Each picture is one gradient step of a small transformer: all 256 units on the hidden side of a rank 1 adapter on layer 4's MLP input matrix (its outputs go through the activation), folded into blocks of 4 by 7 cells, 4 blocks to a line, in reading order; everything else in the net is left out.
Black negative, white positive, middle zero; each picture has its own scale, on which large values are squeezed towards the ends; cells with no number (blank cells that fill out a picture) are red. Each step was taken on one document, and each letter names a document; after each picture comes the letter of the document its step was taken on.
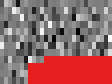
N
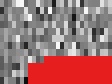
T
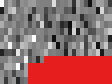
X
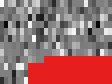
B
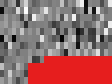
T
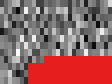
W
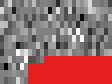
X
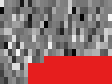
X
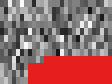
W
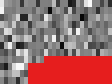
X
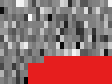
T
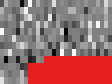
B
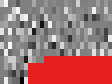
N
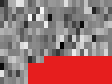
T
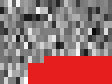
T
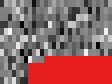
N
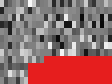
B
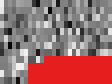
X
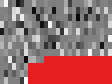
N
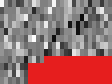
X
